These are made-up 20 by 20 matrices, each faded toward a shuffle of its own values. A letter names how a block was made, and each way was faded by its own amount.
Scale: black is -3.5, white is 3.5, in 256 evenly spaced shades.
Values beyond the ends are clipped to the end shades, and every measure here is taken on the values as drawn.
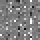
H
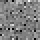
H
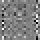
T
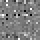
H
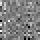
T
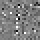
H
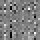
T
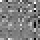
T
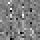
H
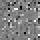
H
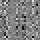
T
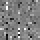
H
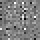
T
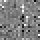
H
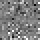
H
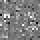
H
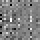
T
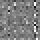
T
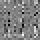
T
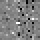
H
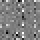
T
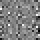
T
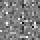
H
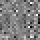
T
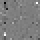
H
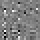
T
